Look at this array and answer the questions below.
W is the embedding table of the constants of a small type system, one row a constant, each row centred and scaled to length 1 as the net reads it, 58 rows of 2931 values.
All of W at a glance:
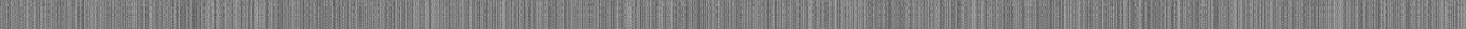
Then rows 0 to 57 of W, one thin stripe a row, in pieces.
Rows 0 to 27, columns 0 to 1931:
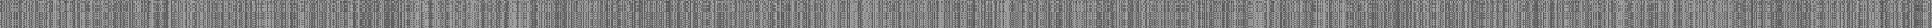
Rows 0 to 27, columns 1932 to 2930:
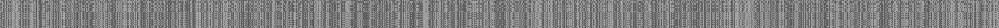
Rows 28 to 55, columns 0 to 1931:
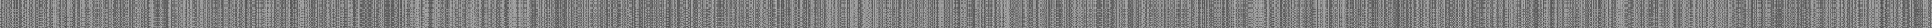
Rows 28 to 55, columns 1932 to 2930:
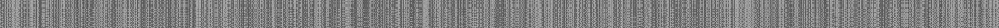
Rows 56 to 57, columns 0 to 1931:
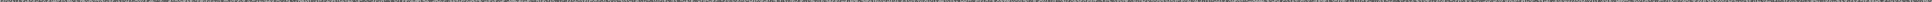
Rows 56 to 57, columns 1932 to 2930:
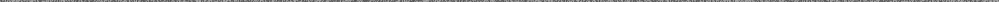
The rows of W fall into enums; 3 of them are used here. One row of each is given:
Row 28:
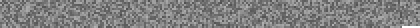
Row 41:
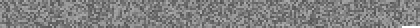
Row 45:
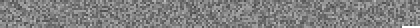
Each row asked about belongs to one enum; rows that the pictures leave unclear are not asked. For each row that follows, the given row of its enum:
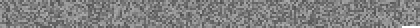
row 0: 41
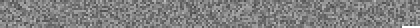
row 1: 45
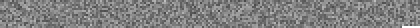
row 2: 45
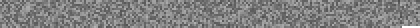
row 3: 28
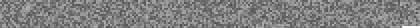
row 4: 28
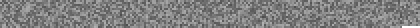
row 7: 28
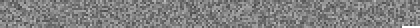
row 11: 45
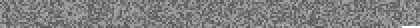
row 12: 41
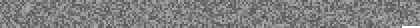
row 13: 28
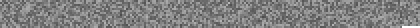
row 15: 28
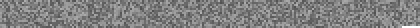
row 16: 41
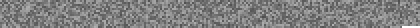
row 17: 28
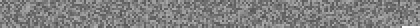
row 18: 28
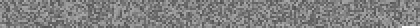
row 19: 41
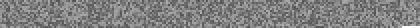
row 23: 41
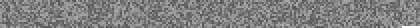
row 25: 41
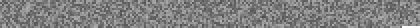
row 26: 28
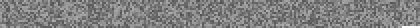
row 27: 41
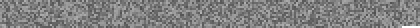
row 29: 41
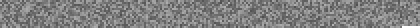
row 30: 28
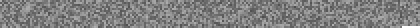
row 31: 28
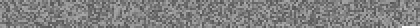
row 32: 41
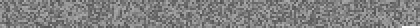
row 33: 41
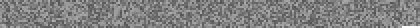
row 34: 41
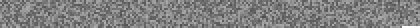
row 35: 28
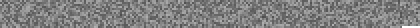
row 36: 28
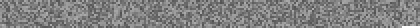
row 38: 41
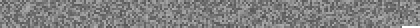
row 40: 28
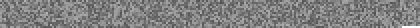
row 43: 41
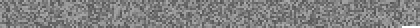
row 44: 41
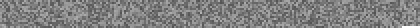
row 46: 41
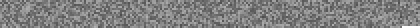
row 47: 28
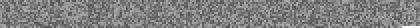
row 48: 41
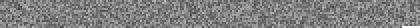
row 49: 45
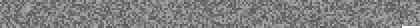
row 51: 28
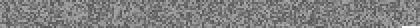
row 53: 41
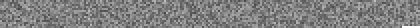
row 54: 45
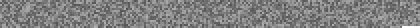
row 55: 28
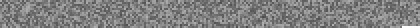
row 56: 28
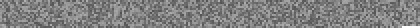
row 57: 41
